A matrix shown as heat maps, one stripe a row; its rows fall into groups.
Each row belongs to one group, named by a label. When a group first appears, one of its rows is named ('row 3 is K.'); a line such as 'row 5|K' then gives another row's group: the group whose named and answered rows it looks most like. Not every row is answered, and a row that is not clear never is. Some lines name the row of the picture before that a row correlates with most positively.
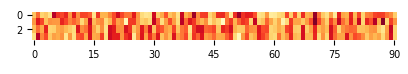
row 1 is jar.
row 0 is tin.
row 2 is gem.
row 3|gem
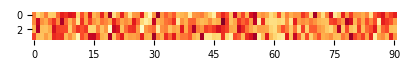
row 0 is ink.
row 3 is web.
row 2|tin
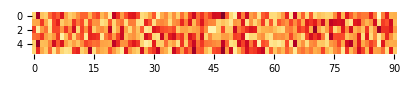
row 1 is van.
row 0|tin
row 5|gem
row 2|ink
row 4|tin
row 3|van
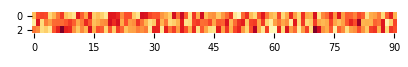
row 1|tin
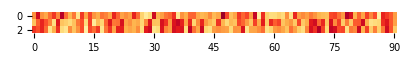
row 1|van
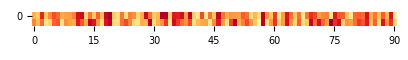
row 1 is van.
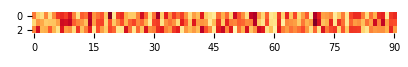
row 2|gem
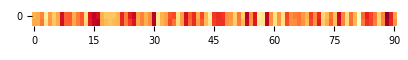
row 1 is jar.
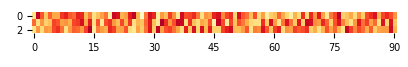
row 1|van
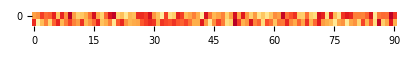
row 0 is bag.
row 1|web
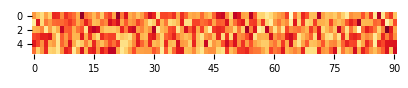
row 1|tin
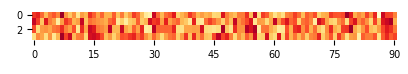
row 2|ink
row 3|jar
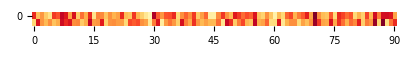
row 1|jar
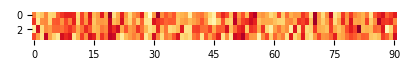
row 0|ink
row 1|ink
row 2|tin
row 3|bag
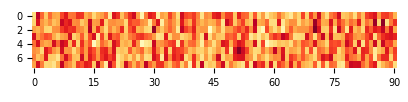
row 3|bag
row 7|gem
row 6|bag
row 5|bag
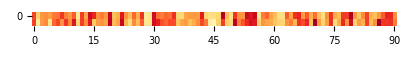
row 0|ink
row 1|ink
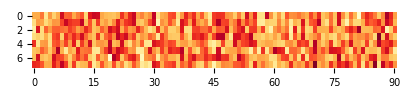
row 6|tin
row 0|jar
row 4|ink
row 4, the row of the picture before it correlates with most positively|1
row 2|tin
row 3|tin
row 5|van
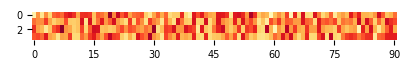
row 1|bag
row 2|web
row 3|bag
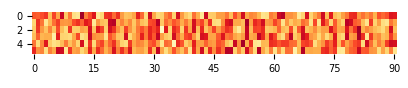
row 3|gem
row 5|gem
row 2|gem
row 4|bag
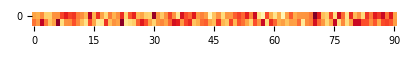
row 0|jar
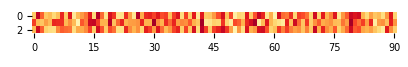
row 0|gem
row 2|gem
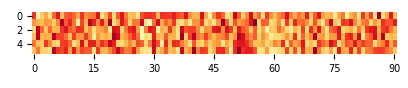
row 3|tin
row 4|bag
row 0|web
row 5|tin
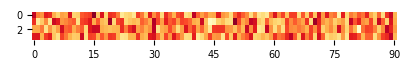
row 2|jar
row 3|bag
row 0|bag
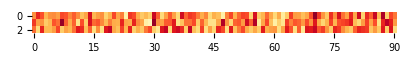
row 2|van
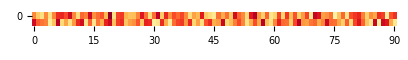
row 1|van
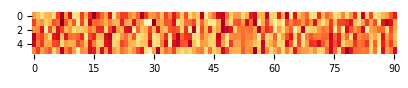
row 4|van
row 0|web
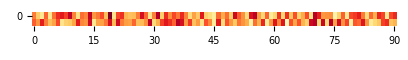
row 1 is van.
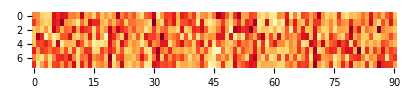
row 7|ink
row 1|web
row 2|tin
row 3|gem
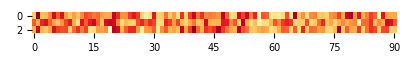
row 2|tin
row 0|tin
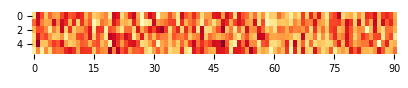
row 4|tin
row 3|gem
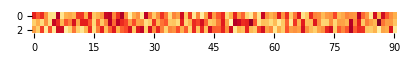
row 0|van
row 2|gem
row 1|tin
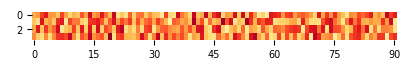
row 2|van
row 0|bag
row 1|gem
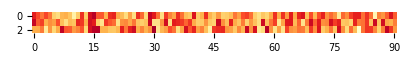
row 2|jar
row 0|bag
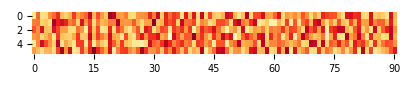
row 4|van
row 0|gem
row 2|van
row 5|web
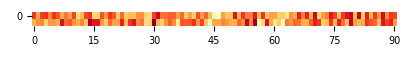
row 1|jar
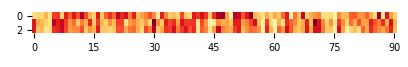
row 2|web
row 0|tin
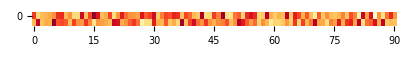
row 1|tin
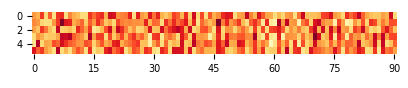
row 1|web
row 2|van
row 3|jar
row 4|tin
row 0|gem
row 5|van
